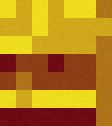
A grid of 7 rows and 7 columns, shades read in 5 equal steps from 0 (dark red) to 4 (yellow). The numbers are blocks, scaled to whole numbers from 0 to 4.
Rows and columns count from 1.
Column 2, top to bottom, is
3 3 4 1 2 3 0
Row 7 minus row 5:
-1 -2 -1 -1 -1 -1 0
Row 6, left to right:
4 3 4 4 4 4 2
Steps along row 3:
same down same same same down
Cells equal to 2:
7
